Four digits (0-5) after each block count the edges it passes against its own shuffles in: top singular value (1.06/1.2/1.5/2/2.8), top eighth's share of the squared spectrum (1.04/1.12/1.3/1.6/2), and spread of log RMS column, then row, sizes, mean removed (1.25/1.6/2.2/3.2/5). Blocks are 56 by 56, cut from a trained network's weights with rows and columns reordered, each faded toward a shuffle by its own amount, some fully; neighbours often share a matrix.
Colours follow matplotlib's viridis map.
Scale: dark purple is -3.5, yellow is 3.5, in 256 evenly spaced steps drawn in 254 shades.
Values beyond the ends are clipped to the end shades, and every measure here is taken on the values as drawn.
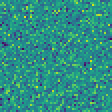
2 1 0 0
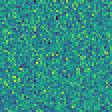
3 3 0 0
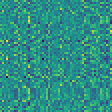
4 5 3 1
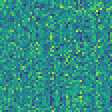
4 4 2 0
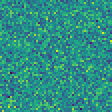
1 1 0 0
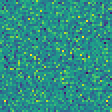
1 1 0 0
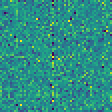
3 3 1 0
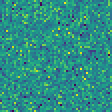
2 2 1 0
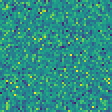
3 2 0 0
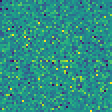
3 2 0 1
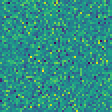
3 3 1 1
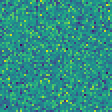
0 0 0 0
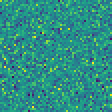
2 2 1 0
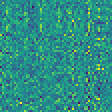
4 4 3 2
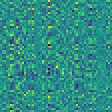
4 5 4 1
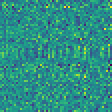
4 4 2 2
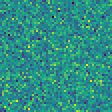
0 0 0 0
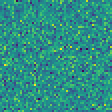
3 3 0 1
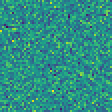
1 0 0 0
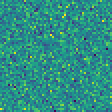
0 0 0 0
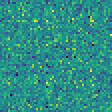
2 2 1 0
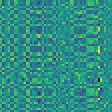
5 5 4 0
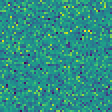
2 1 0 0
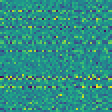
5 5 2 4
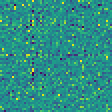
3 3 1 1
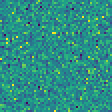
2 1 0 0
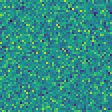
1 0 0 0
